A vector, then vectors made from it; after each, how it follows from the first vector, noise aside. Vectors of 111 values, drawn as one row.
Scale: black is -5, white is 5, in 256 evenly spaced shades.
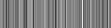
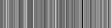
negated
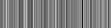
negated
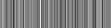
wrapped around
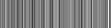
wrapped around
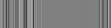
partly zeroed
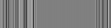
partly zeroed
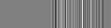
partly zeroed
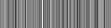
wrapped around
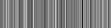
negated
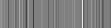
partly zeroed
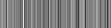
wrapped around
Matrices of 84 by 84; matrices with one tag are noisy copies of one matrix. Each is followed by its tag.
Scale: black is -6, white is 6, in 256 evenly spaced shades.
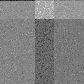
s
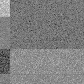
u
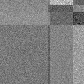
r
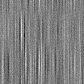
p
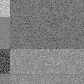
u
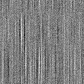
p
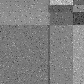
r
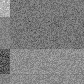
u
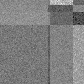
r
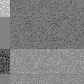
u
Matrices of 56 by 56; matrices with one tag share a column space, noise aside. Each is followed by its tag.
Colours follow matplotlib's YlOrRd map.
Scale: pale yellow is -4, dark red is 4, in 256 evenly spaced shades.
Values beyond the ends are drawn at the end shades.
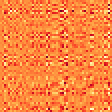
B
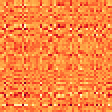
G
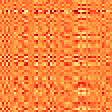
B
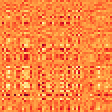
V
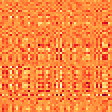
V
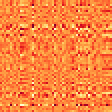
G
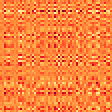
B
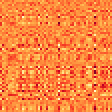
V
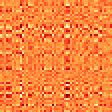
G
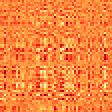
V
